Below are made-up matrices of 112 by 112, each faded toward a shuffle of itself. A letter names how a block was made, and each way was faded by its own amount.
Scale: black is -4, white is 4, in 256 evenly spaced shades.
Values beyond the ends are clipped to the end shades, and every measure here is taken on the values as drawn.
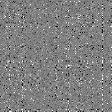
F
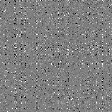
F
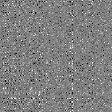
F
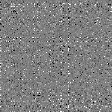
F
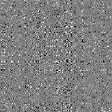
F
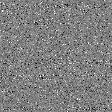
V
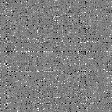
F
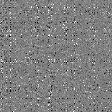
F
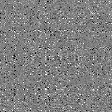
F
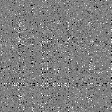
F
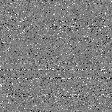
V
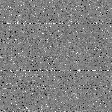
V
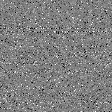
V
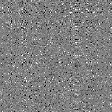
F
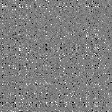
F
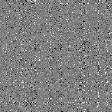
F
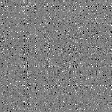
F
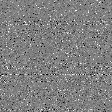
V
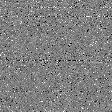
V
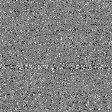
V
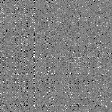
F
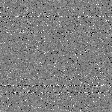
V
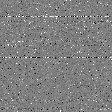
V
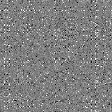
F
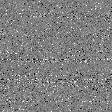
V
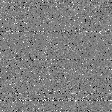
V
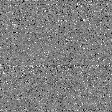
V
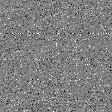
V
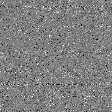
V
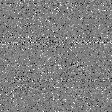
V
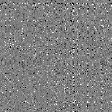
F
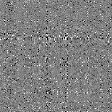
F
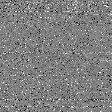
V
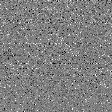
V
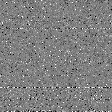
V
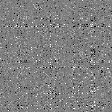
F
